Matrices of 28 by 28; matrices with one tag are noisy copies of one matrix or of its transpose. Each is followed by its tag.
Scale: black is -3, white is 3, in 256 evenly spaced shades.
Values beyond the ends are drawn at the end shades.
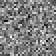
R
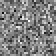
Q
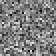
Q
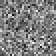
R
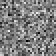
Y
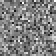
Q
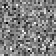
Y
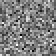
Q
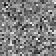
Y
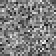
R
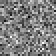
R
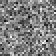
R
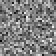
Q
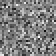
Y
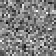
R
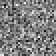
Y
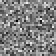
Q
